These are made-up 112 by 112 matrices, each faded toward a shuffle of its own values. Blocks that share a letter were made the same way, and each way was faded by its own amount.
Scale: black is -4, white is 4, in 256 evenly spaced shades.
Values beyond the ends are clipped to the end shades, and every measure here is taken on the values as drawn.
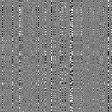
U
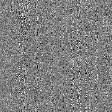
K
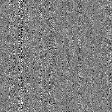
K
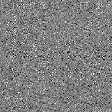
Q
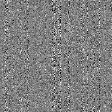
K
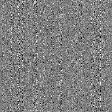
K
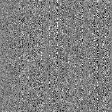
K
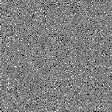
Q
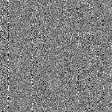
K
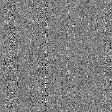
K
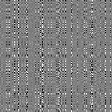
U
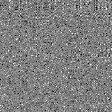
Q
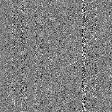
K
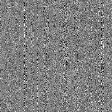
K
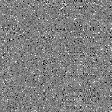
Q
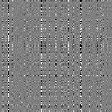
U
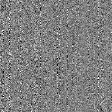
K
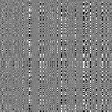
U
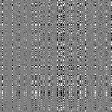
U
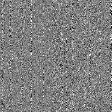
K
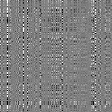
U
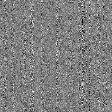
K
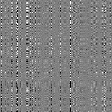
U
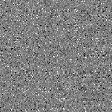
Q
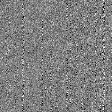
K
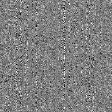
K
